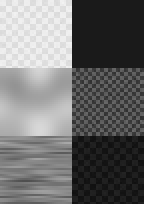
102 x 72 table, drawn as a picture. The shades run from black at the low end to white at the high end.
It is made of 3 by 2 panels. Panel 1,1: very high, checkered, faint in contrast. Panel 1,2: very low, flat. Panel 2,1: high, smooth. Panel 2,2: low, checkered. Panel 3,1: middling, streaked across. Panel 3,2: very low, checkered, faint in contrast.
